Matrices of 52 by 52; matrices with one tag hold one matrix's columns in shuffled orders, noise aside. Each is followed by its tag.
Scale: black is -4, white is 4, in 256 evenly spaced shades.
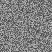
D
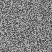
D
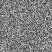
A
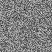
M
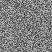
M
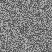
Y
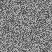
D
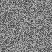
D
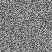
M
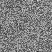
Y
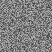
M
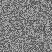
Y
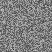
Y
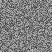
M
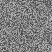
A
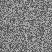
Y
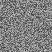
M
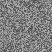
Y
